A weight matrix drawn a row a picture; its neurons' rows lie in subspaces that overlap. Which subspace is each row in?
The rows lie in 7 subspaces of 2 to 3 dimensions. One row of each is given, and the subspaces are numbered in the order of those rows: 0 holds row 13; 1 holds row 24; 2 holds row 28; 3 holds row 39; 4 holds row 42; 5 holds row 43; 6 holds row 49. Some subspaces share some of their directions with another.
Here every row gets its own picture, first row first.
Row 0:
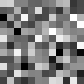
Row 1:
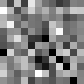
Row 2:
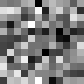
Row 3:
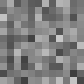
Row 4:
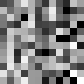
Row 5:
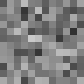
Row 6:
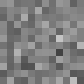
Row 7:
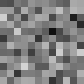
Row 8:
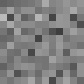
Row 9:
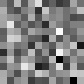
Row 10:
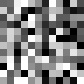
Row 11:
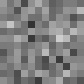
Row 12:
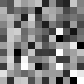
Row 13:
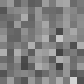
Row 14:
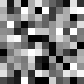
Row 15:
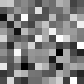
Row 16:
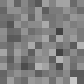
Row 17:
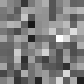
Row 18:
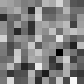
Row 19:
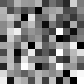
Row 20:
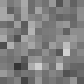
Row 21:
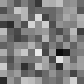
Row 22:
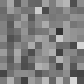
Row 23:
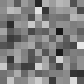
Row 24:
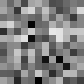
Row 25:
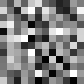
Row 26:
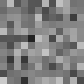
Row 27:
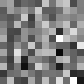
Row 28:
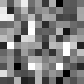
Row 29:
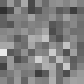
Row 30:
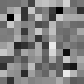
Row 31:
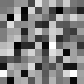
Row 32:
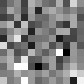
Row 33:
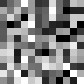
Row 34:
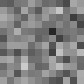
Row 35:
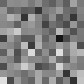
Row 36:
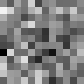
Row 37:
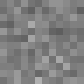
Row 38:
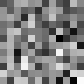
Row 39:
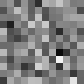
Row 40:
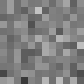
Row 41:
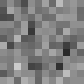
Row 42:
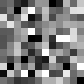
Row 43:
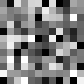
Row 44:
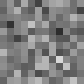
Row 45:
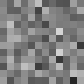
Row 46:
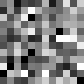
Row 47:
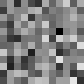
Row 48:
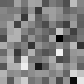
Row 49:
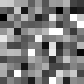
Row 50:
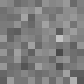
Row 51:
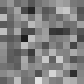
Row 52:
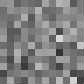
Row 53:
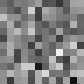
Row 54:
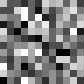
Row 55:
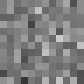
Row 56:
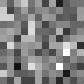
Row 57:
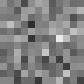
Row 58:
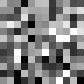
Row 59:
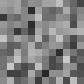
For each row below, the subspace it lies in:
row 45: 0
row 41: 2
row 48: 2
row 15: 6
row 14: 3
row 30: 6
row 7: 6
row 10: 4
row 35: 5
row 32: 2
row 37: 1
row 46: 4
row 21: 3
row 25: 1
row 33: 1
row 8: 6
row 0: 6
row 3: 5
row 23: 0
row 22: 3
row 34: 6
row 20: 2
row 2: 0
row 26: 5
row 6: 6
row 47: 4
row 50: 5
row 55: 3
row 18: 4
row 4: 1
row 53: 4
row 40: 3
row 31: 6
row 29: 0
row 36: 0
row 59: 4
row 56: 2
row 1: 0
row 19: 5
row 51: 1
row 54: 3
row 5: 3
